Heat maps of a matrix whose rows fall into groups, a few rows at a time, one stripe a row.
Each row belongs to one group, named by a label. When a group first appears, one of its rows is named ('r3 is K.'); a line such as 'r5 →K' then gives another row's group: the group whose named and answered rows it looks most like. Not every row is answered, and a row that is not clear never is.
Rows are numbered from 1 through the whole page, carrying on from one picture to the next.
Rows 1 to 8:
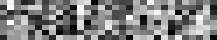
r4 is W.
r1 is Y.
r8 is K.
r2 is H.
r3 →Y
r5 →W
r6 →W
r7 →W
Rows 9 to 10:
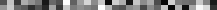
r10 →W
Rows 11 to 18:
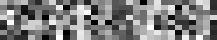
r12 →Y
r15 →H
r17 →Y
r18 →Y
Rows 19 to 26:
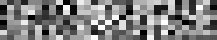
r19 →Y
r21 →H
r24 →H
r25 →W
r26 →K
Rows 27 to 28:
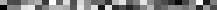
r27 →H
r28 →K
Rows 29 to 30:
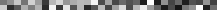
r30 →H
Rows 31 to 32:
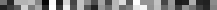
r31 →H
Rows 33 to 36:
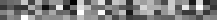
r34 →Y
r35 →H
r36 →K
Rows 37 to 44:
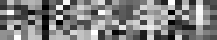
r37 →H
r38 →Y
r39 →W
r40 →Y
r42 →H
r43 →K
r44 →K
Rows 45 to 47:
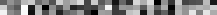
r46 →W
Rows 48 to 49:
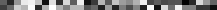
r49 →K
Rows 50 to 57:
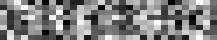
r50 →W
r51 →K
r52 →Y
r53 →H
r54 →Y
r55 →Y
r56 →Y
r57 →W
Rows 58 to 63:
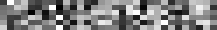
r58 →W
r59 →W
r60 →W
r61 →Y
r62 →W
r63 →Y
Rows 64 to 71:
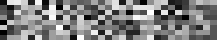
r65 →H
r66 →K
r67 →H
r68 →K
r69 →Y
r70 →K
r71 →H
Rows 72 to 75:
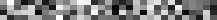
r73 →K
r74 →K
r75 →Y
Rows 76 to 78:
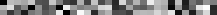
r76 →K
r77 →W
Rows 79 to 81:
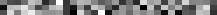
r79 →Y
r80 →K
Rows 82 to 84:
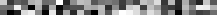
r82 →Y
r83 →W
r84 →H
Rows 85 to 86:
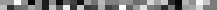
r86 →H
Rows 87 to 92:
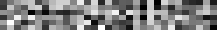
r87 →K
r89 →W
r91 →Y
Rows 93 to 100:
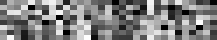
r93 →K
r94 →W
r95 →K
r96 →W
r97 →Y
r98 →Y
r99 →Y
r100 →Y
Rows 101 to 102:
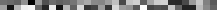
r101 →W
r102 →H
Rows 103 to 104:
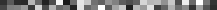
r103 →Y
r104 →H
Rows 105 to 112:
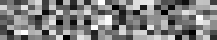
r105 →H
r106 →W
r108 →W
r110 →K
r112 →Y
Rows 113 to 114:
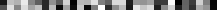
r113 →H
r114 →H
